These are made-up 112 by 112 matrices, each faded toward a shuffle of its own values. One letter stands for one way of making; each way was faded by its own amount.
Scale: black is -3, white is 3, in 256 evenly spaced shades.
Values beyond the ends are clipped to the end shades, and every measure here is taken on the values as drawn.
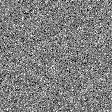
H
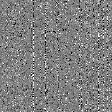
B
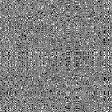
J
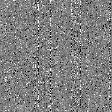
B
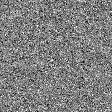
H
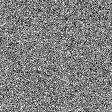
H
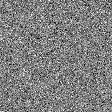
H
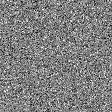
H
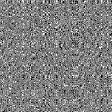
J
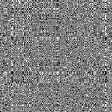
J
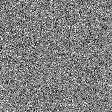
H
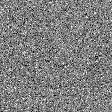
H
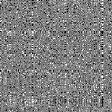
J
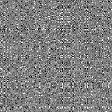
J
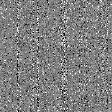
B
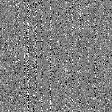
B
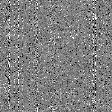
B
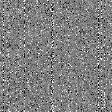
B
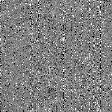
B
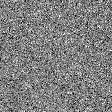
H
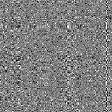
J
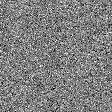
H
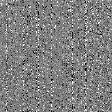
B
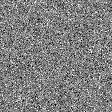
H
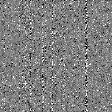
B
